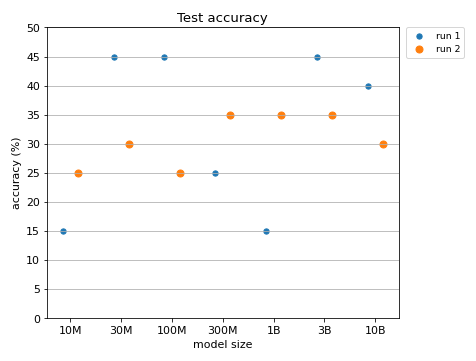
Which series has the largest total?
run 1
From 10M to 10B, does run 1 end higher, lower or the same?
higher
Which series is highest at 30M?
run 1
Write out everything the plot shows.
Title: Test accuracy
x-axis: model size, ticks 10M 30M 100M 300M 1B 3B 10B
y-axis: accuracy (%), ticks 0 5 10 15 20 25 30 35 40 45 50
Legend: run 1, run 2
Values:
run 1: 15 45 45 25 15 45 40
run 2: 25 30 25 35 35 35 30
